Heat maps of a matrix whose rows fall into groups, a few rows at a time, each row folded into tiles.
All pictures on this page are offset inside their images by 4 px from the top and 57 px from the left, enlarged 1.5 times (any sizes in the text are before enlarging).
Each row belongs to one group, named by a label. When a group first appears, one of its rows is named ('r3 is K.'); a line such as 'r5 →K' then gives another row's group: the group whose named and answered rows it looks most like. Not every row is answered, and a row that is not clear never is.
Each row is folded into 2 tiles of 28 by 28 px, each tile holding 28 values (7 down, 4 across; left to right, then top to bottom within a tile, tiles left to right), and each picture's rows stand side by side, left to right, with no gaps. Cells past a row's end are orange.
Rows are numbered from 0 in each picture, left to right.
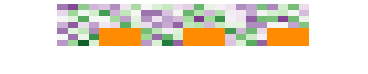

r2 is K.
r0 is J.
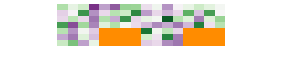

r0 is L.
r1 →K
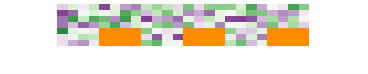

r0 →K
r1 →L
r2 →L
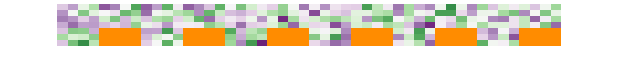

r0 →J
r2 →K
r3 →K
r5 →L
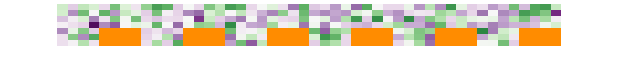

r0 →J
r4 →K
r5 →K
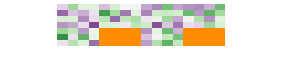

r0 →K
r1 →J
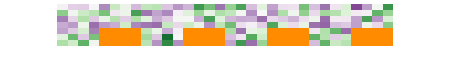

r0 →J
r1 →K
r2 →L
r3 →J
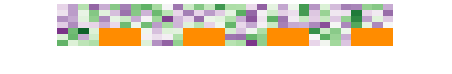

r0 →J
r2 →L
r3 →K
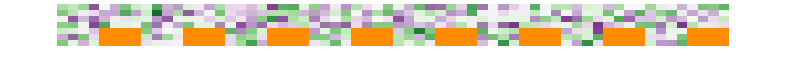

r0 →L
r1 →L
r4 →J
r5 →K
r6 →J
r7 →L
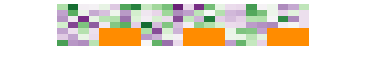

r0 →L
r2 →J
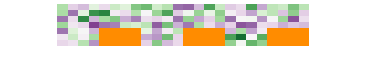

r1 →L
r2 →J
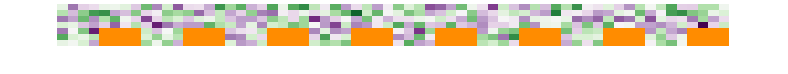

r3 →J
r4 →L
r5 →J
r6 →L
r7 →J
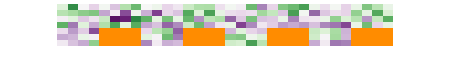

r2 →J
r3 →K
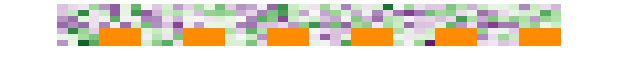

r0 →J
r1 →J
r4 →K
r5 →K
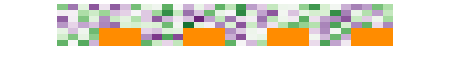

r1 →L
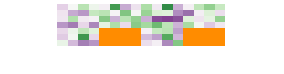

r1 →L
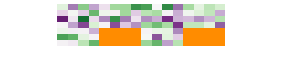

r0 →J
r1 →L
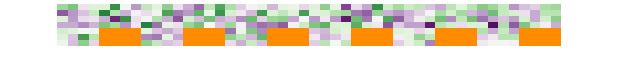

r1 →L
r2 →J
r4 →K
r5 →L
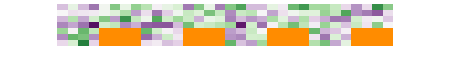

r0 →K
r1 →K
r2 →L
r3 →L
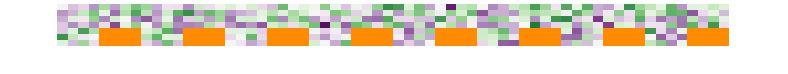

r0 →J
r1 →J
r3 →L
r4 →L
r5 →K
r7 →L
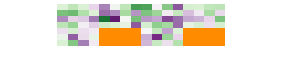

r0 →L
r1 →L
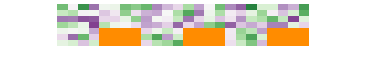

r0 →L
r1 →J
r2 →J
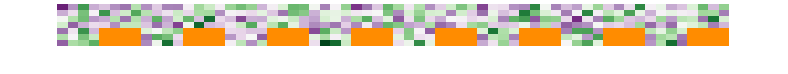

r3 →J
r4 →J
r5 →K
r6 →J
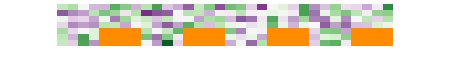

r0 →K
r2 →L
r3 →J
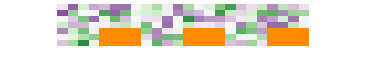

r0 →J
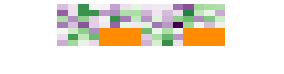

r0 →J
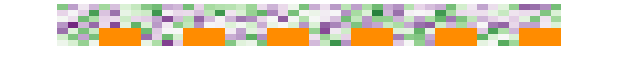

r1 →L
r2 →L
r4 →K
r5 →J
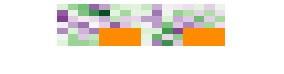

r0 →J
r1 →J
